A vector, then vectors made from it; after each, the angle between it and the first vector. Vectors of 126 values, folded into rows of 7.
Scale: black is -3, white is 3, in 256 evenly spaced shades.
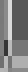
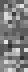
orthogonal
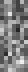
partly aligned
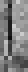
nearly opposite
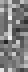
partly aligned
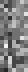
partly opposed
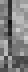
nearly opposite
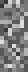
orthogonal
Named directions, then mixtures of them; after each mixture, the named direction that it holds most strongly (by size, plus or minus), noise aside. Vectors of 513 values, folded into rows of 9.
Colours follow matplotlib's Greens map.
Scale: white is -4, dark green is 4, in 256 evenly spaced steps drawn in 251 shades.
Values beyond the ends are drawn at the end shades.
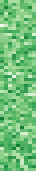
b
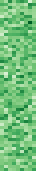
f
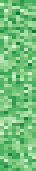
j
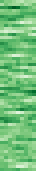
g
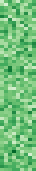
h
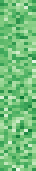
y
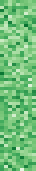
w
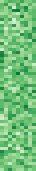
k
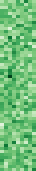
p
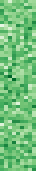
p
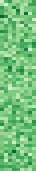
h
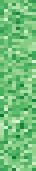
y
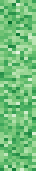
w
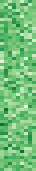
k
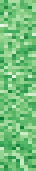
b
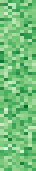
k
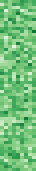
j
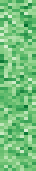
f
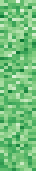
h
